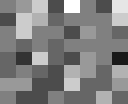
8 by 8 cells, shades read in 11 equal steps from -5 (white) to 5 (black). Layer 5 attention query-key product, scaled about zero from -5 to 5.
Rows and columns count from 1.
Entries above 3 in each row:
0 0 0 0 1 0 0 0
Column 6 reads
0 0 -1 0 -1 -1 1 1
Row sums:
-9 -5 -1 2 7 0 0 5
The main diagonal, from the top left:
0 -3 0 1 2 -1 1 1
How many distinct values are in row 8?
4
